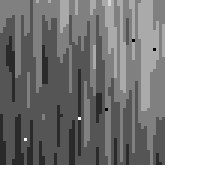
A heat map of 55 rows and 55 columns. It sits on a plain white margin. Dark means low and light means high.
Mirror symmetry: none. Grain: streaks running down. Lone odd cells: 5, 2 higher and 3 lower than their neighbours. Slope: up to the top right. Ninth with the lowest average: bottom left.
